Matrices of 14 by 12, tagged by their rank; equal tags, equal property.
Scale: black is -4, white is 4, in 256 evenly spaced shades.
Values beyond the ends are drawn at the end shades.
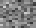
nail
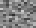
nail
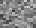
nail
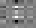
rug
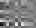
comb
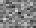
nail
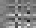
comb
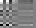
rug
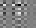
rug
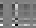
rug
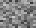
nail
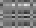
rug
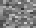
nail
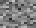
nail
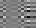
rug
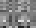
comb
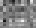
comb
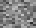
nail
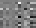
comb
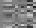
comb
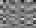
comb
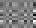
rug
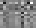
comb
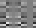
rug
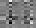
comb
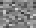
nail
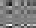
rug
